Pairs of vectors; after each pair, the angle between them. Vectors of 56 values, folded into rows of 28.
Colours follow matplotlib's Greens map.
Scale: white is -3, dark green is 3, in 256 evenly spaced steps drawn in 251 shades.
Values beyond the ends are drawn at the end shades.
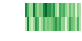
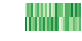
partly opposed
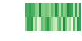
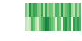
partly aligned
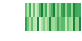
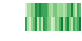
orthogonal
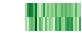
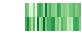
nearly opposite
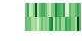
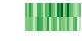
partly opposed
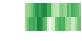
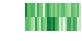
partly opposed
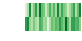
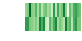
partly aligned
